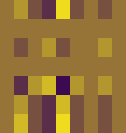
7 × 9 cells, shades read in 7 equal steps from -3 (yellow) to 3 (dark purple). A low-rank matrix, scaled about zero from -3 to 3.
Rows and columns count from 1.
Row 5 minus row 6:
0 3 -2 -4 5 -2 0 -2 0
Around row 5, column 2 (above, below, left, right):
0 -1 0 -1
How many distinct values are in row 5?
5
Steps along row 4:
same same same same same same same same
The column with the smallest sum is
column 5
